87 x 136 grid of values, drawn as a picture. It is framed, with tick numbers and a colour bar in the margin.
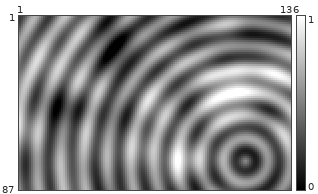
Rings: centred on the bottom right. Ninth with the highest average: middle right. Mirror symmetry: none. Slope: none. Ninth with the lowest average: top middle.
